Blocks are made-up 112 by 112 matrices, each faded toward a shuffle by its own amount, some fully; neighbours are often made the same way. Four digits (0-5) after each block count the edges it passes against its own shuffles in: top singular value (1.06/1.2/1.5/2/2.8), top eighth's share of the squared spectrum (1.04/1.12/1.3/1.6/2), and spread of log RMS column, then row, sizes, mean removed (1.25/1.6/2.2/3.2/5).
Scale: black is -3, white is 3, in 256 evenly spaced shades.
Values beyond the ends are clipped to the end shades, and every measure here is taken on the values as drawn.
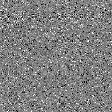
4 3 2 2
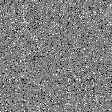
3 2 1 1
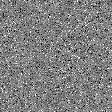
3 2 0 1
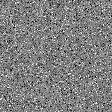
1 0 0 0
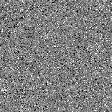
3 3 1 2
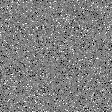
2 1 0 0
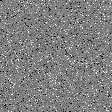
0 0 0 0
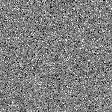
0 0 0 0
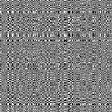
5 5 4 4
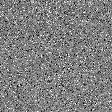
2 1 0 0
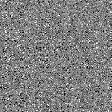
4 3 1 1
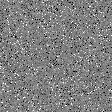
0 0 0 0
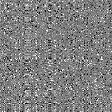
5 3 2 2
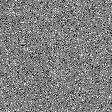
2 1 0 0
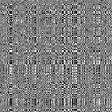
5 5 4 4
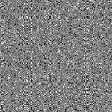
5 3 3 2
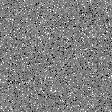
3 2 1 0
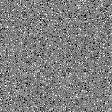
4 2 1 1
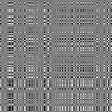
5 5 5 5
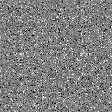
4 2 1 1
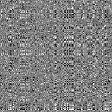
5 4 3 3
